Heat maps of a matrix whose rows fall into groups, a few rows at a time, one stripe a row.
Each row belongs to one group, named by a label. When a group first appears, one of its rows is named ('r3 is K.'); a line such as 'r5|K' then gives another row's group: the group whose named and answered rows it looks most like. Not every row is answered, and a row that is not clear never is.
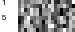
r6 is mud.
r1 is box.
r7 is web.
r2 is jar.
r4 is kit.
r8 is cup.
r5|mud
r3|kit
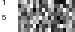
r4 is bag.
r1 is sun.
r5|box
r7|cup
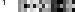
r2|bag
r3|kit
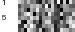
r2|box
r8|cup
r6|bag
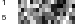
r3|bag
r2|kit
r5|cup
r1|web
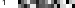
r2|cup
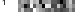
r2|bag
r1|kit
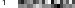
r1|bag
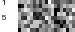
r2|mud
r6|sun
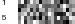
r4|sun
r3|mud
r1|kit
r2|cup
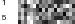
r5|kit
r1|kit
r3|jar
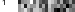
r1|web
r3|sun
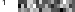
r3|kit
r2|cup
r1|cup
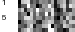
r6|mud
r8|web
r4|box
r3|box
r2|mud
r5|sun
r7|bag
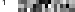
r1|cup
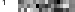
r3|kit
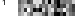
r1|box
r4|sun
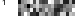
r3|box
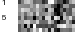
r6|sun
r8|box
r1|web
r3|sun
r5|bag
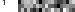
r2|box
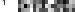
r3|web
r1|web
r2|bag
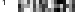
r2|web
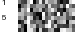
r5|jar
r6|mud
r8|cup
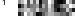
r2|mud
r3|sun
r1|sun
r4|mud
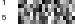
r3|jar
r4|box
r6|mud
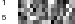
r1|web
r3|bag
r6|bag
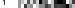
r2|kit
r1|sun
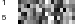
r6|mud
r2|box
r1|bag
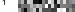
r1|jar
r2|box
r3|cup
